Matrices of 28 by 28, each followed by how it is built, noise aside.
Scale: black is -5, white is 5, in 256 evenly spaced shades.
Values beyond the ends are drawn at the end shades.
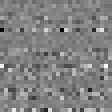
uneven rows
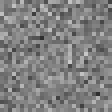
noise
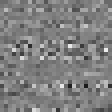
uneven rows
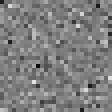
noise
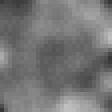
smooth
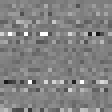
uneven rows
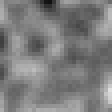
smooth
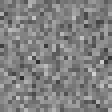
noise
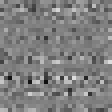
uneven rows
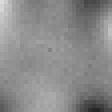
smooth
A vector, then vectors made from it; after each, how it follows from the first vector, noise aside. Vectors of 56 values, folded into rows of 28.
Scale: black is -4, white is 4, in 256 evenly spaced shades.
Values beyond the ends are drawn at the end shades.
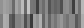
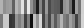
scaled up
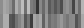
copied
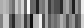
scaled up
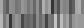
reversed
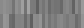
shrunk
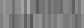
shrunk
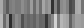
reversed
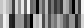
scaled up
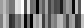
scaled up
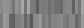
shrunk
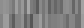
shrunk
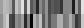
scaled up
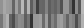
copied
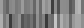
reversed
